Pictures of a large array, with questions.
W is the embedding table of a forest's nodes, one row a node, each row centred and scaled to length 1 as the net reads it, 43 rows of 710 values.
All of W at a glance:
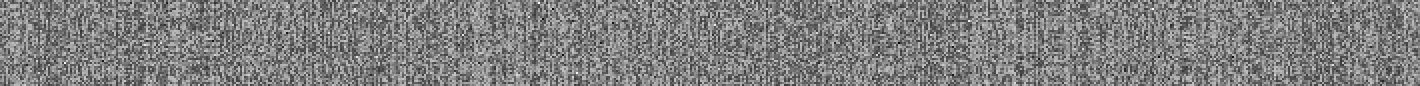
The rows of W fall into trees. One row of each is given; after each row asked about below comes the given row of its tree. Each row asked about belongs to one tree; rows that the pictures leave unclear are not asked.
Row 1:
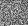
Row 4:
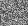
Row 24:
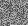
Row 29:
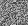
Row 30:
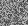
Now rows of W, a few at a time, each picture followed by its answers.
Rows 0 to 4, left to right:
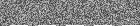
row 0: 29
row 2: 24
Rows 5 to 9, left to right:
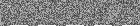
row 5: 1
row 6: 24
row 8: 30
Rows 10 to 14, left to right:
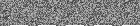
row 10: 4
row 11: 29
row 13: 29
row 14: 29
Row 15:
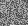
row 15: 24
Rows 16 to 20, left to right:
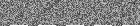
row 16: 24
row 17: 30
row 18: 24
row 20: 30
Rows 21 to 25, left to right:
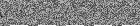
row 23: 4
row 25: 24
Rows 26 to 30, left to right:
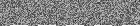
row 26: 29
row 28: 4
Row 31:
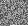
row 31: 24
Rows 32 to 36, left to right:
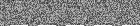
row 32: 1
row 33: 29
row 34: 29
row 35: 29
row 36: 29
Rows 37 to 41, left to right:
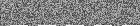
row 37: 4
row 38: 24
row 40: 24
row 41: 29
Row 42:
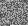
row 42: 24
